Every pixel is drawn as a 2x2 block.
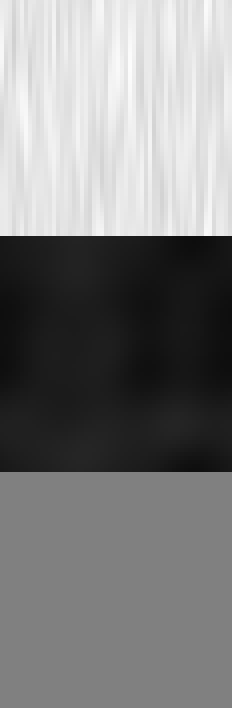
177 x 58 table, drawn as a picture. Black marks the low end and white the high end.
The table splits into 3 rows of 1 panel. Panel 1,1: very high, streaked downward, faint in contrast. Panel 2,1: very low, smooth, faint in contrast. Panel 3,1: middling, flat.
